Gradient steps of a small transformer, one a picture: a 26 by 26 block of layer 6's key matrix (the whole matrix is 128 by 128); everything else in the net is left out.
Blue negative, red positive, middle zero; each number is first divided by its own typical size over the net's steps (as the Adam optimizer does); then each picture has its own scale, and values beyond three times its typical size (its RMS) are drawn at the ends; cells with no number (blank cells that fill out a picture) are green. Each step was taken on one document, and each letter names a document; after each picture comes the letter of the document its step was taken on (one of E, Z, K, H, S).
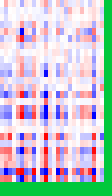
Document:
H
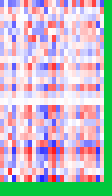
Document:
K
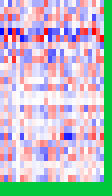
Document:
K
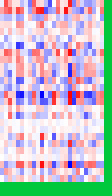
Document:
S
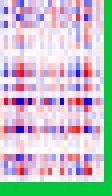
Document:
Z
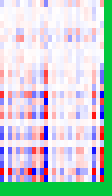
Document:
H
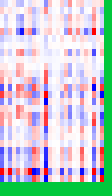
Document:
H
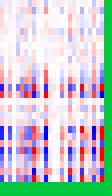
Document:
H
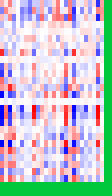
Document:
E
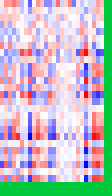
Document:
S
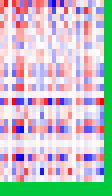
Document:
Z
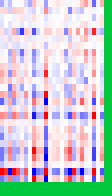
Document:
H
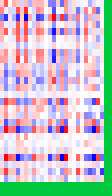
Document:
Z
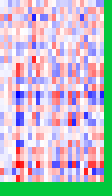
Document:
S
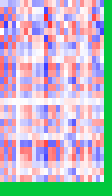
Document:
K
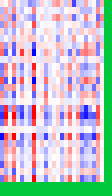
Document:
E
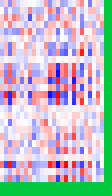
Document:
S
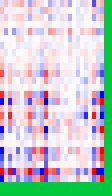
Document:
H
